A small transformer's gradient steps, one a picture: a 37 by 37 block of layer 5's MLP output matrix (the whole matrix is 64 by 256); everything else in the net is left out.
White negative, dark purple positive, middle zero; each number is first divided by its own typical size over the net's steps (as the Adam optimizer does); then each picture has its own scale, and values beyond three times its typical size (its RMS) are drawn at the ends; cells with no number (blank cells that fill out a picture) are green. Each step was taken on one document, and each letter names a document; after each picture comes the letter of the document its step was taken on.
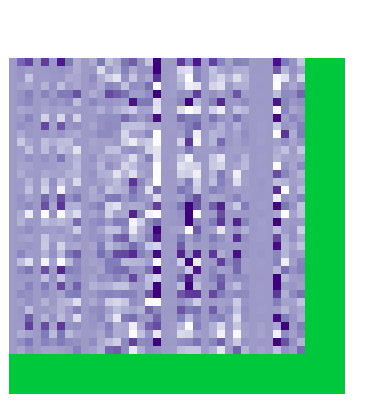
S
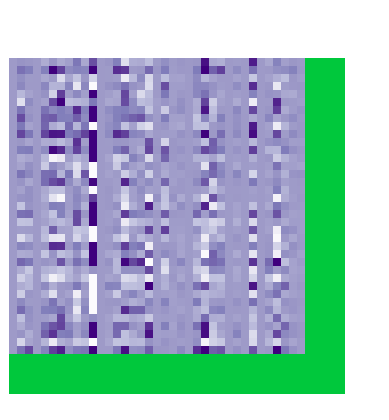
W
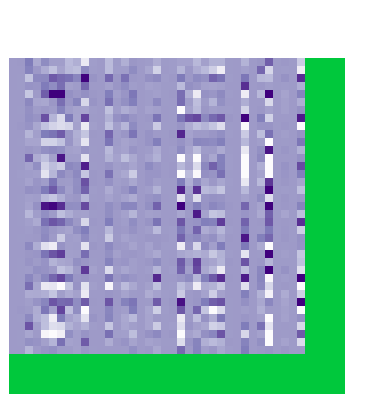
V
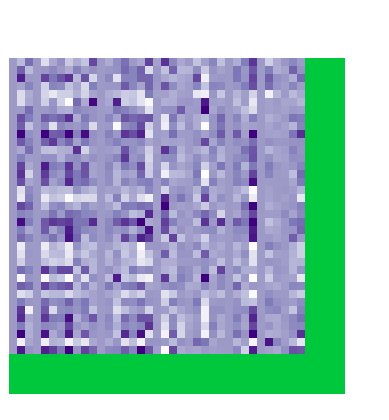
W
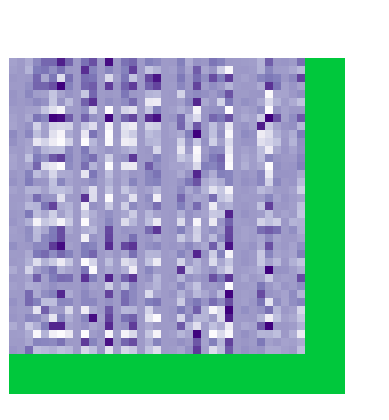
V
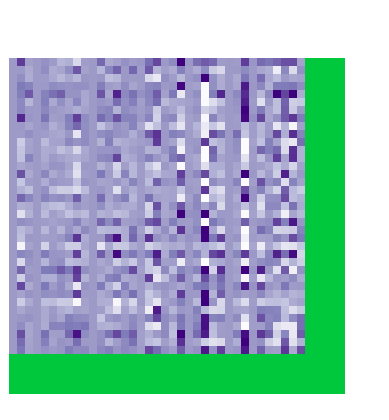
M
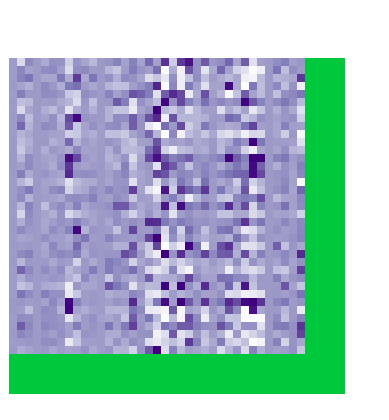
S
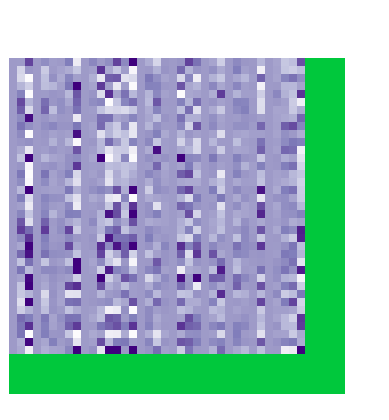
S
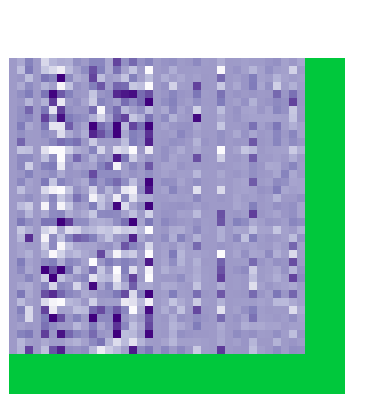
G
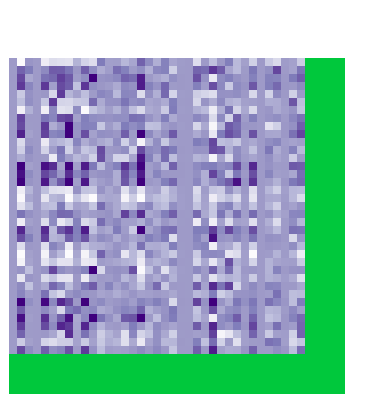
W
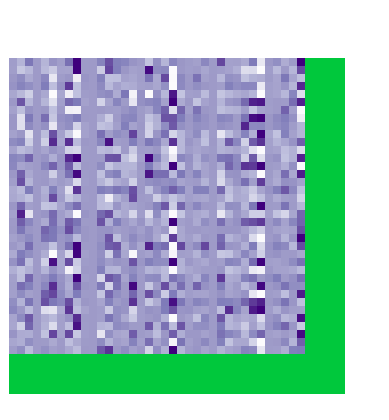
M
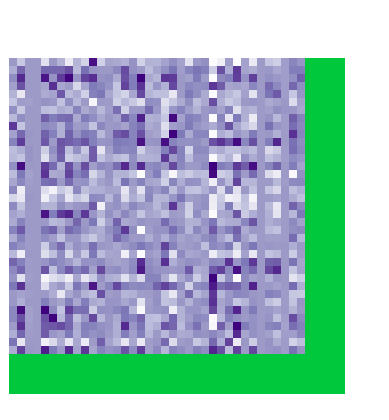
W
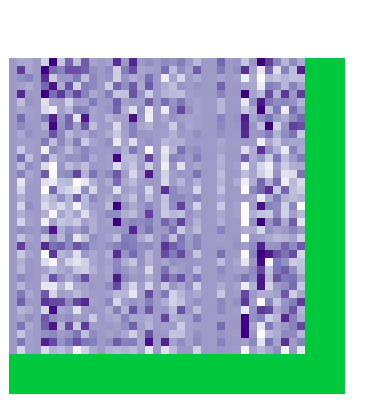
M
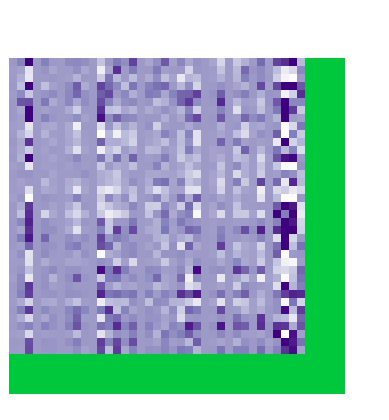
S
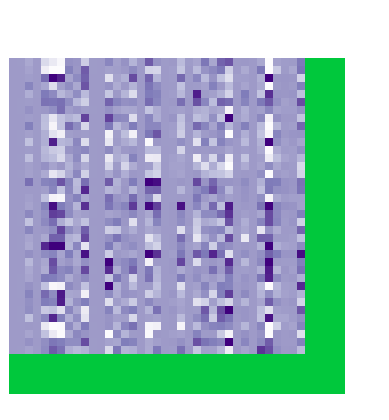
V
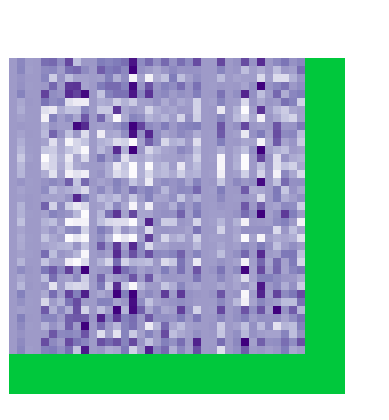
M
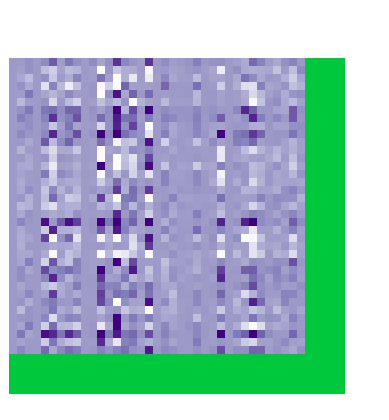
G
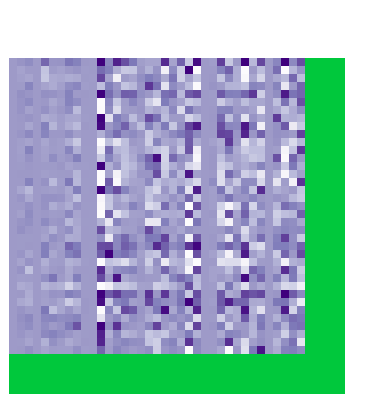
M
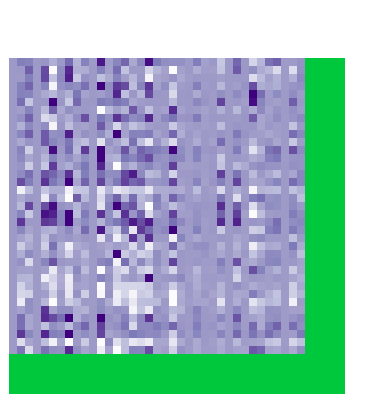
G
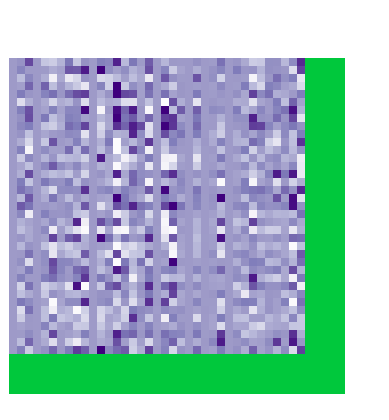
M
